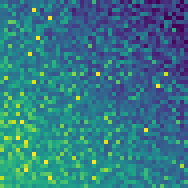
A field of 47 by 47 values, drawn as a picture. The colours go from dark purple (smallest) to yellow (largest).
The field climbs toward the bottom left. The ninth with the lowest average is the top right. No single row or column stands out from its neighbours. Fine speckle covers the field.
